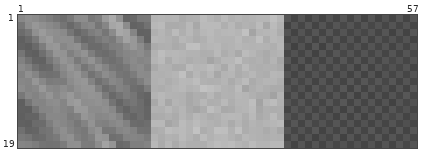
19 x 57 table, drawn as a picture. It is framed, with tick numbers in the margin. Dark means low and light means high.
It is made of 1 by 3 panels. Panel 1,1: middling, slanting down to the right. Panel 1,2: high, fine-grained, faint in contrast. Panel 1,3: low, checkered, faint in contrast.
